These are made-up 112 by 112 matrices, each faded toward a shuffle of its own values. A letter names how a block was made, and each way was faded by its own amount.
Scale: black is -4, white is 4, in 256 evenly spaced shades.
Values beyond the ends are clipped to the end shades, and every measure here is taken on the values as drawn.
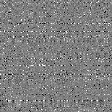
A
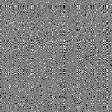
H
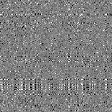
A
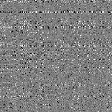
A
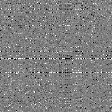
A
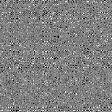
A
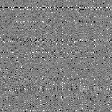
A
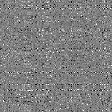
A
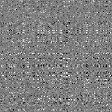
A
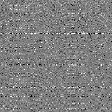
A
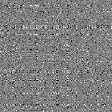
A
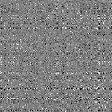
A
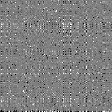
H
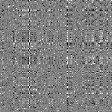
H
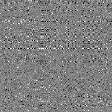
A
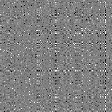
H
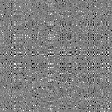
H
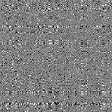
A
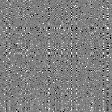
H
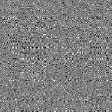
A
